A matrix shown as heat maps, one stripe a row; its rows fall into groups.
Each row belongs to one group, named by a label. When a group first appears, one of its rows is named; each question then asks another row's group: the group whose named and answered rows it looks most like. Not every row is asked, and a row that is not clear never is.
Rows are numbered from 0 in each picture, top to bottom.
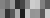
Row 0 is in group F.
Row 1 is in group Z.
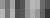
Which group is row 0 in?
F
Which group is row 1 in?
F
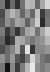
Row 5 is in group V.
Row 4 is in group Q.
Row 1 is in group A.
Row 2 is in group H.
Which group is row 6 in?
F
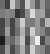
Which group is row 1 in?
F
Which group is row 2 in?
Q
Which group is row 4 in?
H
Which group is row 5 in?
H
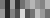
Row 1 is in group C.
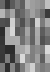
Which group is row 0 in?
Z
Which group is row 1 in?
F
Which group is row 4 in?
A
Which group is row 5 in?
Q
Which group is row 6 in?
Q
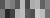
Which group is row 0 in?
H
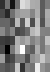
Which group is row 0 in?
Q
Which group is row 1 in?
Q
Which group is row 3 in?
F
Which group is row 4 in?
Q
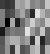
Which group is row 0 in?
Q
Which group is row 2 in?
Z
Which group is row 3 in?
V
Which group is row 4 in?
A
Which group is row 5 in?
H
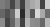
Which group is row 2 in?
Z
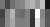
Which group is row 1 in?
A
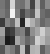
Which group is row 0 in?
A
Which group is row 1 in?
A
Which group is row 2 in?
V
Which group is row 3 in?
C
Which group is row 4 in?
C
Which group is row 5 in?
H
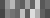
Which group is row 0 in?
A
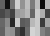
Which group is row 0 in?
Q
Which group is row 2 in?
H
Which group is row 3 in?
F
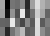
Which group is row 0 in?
C
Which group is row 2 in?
A
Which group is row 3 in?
C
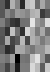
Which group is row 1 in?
H
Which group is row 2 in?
Z
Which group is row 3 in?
V
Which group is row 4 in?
H
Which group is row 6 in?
F
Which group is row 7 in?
Z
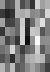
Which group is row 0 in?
C
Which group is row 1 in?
Q
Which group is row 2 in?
C
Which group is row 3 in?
H
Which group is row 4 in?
C
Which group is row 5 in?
A
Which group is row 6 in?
V
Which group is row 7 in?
F
